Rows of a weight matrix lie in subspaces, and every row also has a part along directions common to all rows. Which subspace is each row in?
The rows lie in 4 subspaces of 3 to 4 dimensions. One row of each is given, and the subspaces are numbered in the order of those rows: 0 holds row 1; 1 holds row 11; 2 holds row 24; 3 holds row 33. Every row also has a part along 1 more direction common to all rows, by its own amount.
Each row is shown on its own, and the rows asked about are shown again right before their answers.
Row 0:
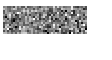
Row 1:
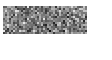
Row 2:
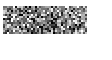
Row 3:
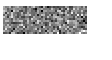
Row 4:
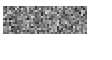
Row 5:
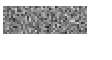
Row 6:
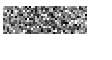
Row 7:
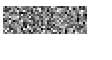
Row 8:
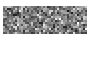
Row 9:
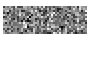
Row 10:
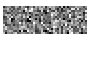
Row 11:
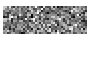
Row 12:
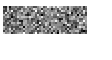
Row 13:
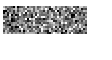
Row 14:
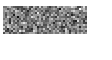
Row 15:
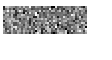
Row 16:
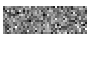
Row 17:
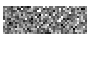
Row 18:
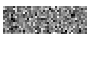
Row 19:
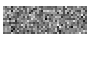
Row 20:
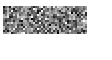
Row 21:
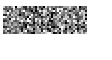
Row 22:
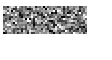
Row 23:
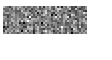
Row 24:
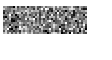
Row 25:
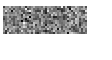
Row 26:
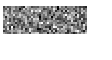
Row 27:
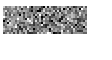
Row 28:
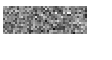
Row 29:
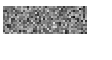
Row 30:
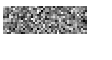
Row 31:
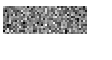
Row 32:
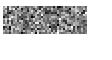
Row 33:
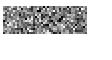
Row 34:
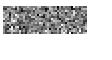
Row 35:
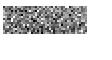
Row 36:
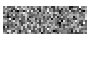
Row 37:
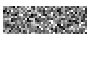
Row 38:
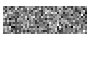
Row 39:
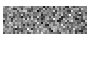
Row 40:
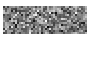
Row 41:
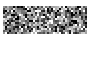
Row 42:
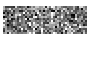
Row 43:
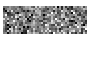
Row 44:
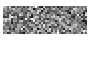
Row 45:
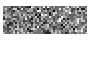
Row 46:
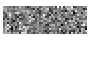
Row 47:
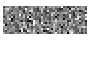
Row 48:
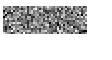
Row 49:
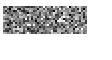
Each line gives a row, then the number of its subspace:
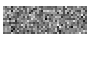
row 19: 1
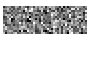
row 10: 0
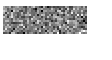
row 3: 1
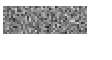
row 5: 2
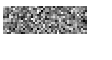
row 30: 1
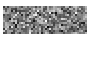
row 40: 3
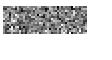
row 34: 2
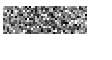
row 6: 3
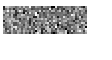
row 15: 2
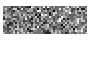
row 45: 3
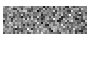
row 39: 3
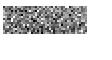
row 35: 3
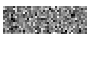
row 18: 2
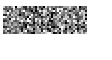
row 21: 0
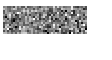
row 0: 2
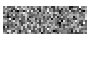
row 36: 0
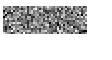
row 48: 1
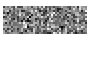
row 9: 0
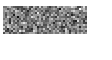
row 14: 0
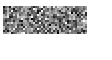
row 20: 1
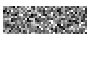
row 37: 3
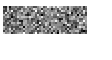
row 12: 1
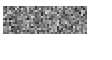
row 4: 1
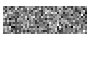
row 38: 1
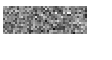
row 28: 3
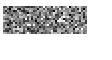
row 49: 3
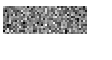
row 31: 0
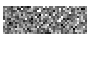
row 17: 3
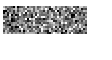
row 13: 2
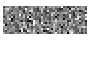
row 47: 0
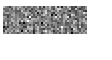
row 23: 0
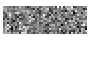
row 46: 2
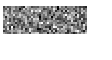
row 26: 2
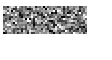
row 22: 3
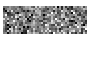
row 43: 2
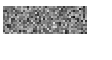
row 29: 0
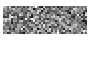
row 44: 1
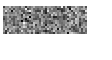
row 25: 0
